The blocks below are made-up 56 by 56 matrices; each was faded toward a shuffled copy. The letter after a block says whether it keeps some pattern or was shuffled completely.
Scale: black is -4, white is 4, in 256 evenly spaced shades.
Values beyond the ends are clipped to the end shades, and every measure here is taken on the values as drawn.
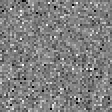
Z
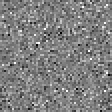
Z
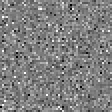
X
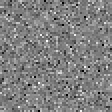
Z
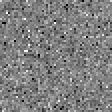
Z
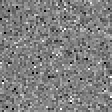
Z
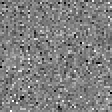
X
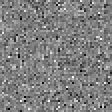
X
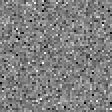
Z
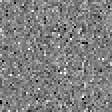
X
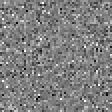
X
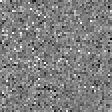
X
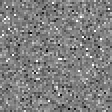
Z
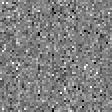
X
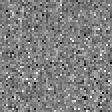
X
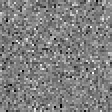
Z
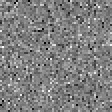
X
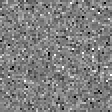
X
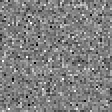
Z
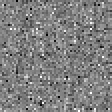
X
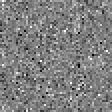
X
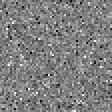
Z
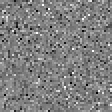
Z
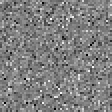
Z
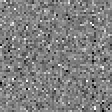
X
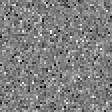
Z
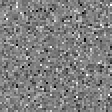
X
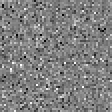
X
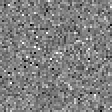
Z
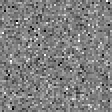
Z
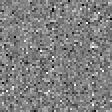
X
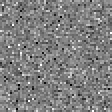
Z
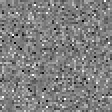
X
